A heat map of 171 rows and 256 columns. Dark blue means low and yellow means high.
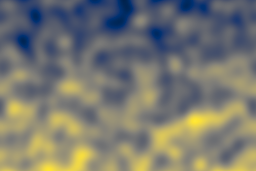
Lone odd cells: none. Slope: up to the bottom. Odd rows or columns: none. Ninth with the highest average: bottom left. Grain: smooth.
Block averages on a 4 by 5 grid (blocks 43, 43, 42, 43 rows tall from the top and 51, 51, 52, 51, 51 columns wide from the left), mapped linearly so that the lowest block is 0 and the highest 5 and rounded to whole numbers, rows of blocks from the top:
00001 | 22223 | 44334 | 55454
